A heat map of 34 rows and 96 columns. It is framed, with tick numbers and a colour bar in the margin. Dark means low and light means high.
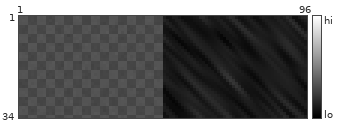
It is made of 1 by 2 panels. Panel 1,1: low, checkered, faint in contrast. Panel 1,2: very low, slanting down to the right, faint in contrast.
